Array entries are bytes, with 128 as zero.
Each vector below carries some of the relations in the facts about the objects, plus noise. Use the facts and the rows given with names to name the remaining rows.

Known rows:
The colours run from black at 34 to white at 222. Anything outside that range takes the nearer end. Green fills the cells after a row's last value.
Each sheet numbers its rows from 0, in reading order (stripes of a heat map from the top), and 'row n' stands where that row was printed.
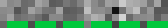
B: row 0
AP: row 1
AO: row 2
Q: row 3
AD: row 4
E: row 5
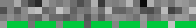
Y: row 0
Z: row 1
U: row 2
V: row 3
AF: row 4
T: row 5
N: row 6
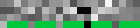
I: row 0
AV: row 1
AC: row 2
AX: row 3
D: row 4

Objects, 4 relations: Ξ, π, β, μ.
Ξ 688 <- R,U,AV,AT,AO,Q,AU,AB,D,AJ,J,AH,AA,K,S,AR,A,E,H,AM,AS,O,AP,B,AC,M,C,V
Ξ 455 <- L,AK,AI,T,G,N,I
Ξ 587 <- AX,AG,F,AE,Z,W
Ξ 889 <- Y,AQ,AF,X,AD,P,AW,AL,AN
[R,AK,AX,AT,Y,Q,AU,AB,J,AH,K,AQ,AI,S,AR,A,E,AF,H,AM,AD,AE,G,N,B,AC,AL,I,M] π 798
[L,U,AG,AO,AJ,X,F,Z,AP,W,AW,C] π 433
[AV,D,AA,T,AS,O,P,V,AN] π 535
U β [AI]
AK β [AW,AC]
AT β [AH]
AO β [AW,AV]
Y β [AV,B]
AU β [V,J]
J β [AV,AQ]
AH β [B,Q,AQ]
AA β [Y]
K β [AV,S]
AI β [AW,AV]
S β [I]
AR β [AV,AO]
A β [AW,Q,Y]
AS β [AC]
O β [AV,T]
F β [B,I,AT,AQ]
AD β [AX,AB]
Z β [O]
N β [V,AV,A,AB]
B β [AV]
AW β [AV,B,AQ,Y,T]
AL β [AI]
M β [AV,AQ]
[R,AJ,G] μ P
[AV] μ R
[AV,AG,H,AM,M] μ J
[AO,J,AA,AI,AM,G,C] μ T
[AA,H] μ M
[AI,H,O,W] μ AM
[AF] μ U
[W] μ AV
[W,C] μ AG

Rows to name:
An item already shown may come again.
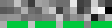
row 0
I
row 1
L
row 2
AK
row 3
AS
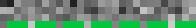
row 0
Z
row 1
AL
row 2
AA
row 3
AI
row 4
J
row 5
U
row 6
G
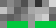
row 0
U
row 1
AE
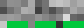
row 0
N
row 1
J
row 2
AB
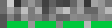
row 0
V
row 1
AR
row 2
F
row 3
L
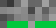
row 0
W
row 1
Y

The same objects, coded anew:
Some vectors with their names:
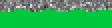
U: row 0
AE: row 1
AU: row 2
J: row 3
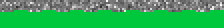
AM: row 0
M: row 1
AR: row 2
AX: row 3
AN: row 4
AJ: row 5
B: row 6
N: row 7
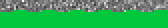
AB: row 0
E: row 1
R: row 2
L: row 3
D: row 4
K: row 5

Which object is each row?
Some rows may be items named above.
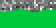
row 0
AG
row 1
AV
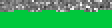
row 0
AS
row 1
C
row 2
N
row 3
P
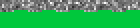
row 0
AE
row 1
AI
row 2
W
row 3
W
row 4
AK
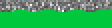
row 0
V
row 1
G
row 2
AD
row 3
I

